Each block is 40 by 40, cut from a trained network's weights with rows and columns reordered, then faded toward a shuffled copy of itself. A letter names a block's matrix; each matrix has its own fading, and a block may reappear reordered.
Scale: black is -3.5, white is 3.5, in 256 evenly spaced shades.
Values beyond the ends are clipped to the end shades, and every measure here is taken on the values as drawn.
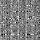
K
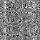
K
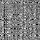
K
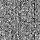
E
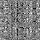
K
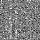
E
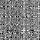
K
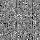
E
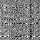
K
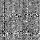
K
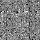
E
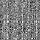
K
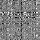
K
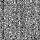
E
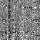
K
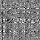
K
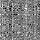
K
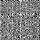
K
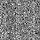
E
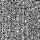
E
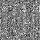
E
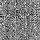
E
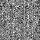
E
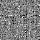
E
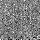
E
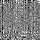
K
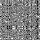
K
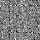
E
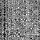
K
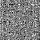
E
